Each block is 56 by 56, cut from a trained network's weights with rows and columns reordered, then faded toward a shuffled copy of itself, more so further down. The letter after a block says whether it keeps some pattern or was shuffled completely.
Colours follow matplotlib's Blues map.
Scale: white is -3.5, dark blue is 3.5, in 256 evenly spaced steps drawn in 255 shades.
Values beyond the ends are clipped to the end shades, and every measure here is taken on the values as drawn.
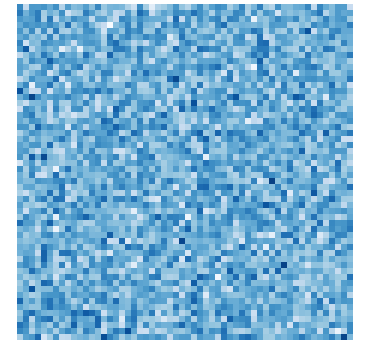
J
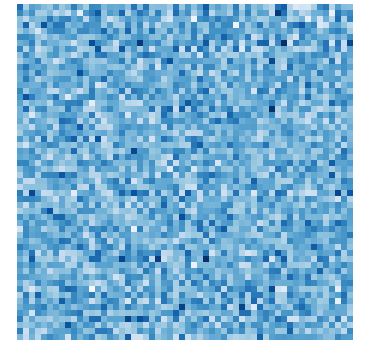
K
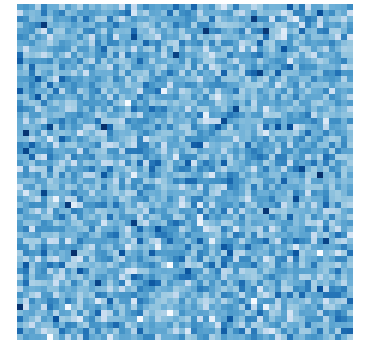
J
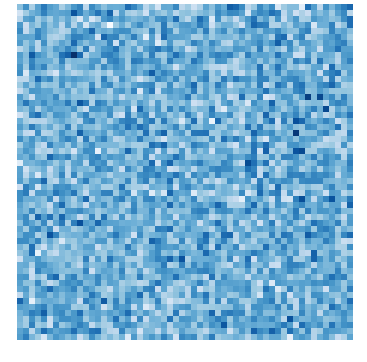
K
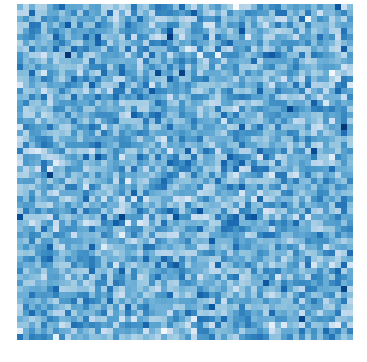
K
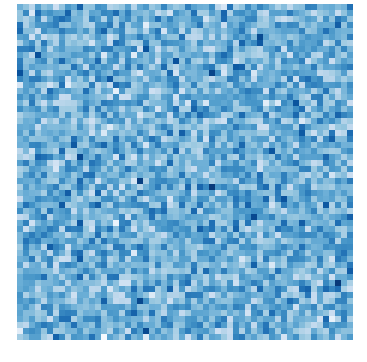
J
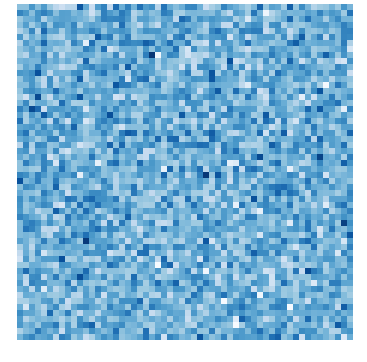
J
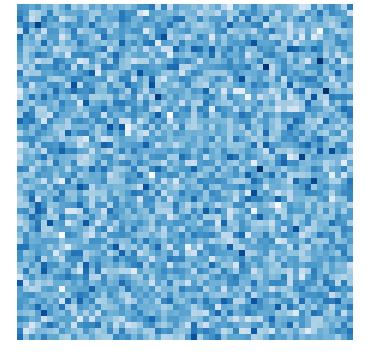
J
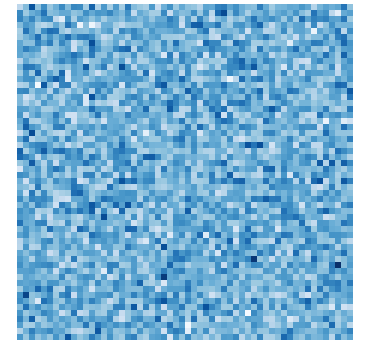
J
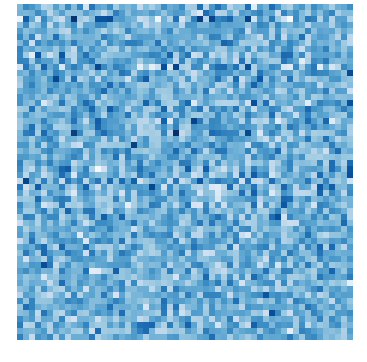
K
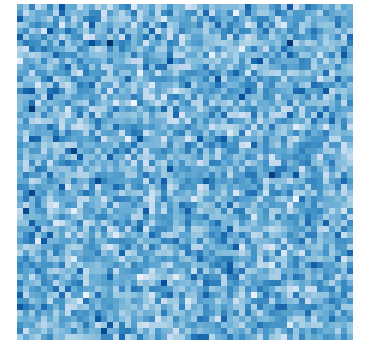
J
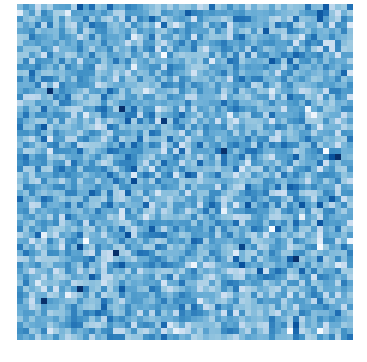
J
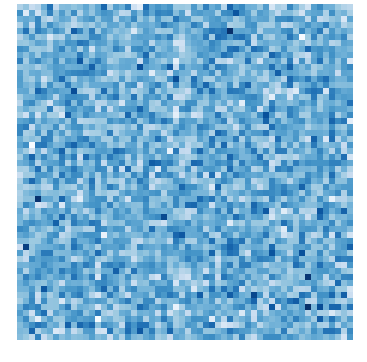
K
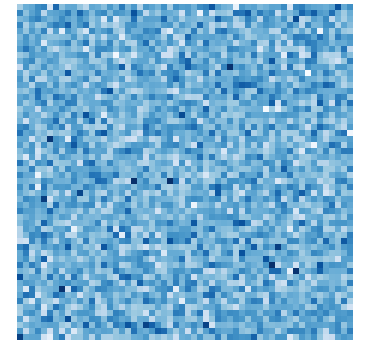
J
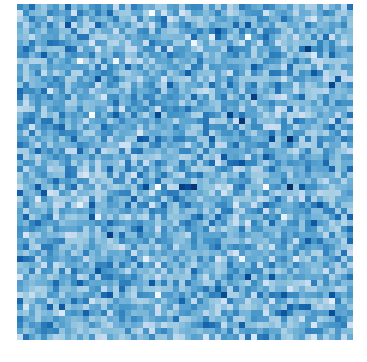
K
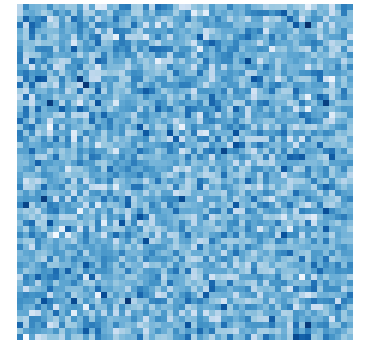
K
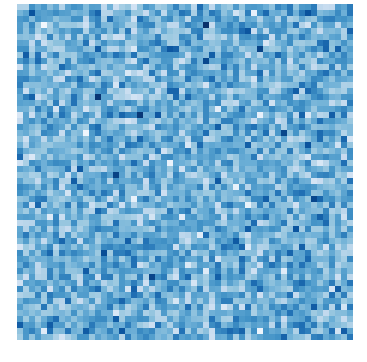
K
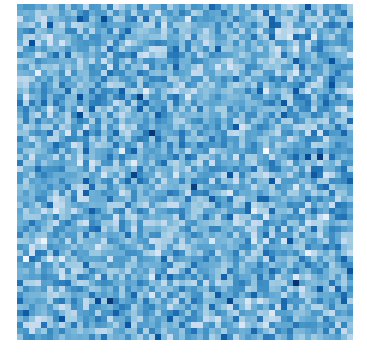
J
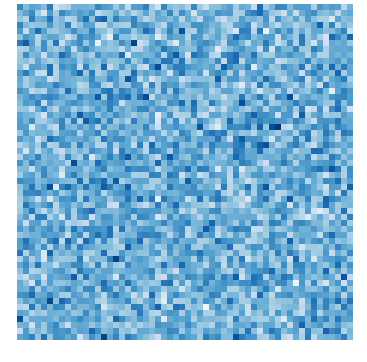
J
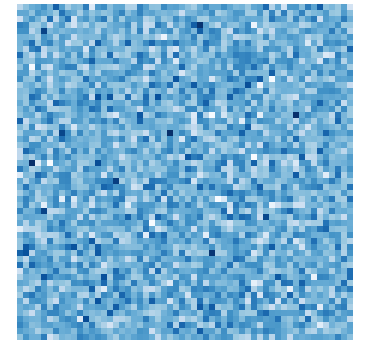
J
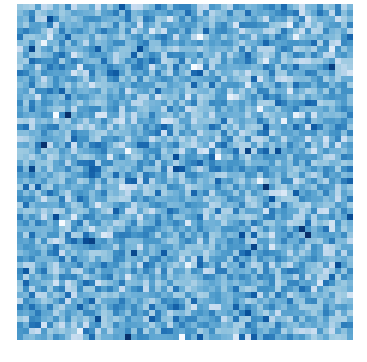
J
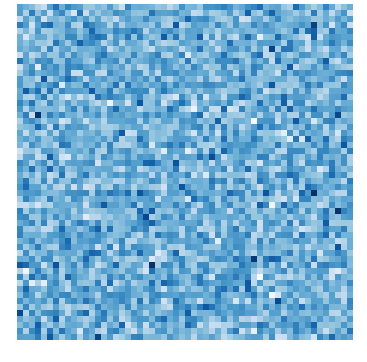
J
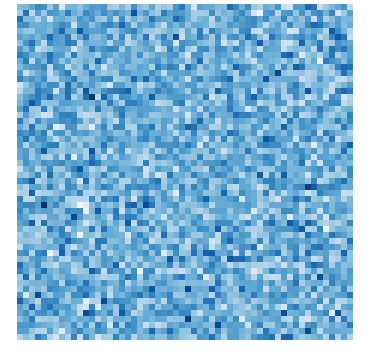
J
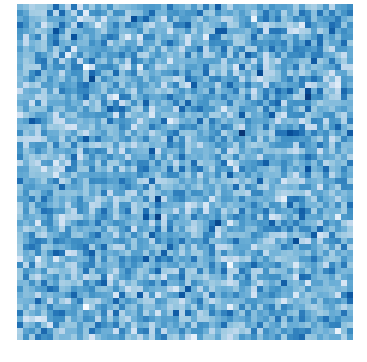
K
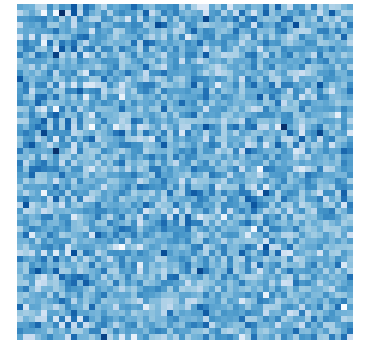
K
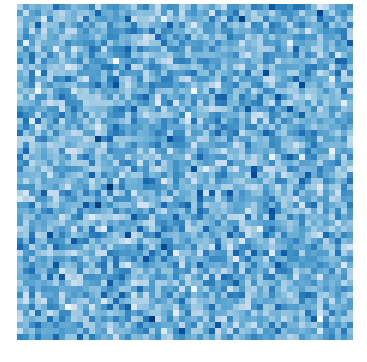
K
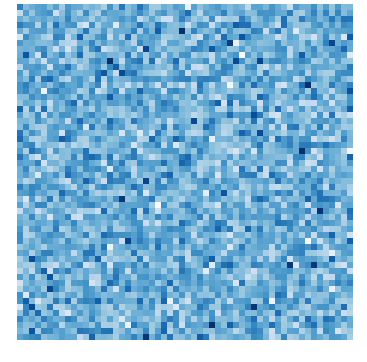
J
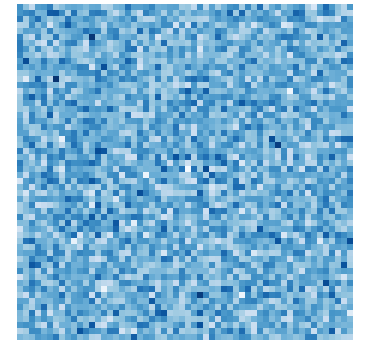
K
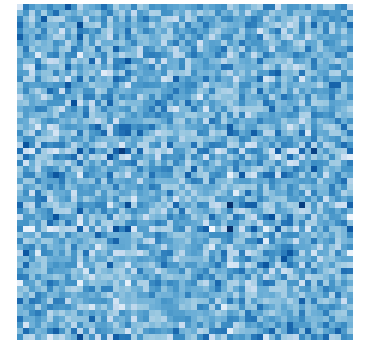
K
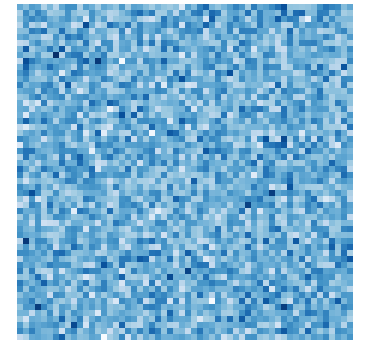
J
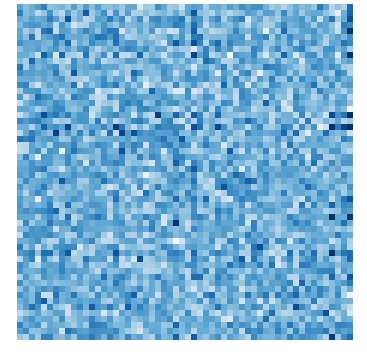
K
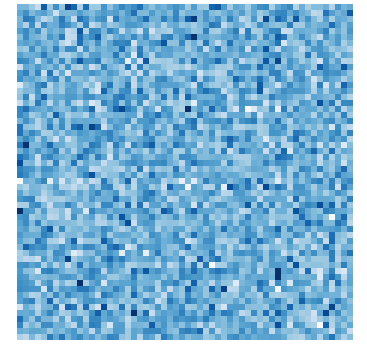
K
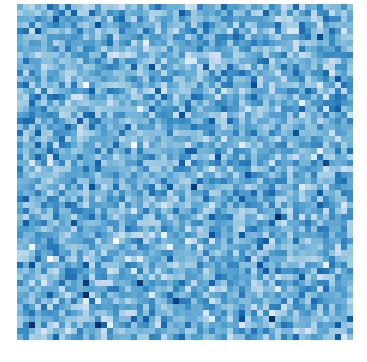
J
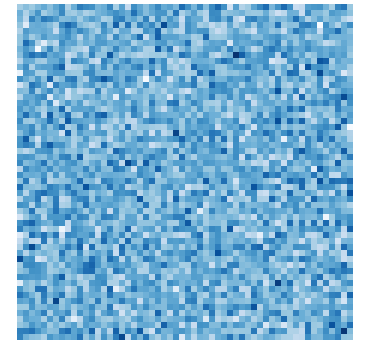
J
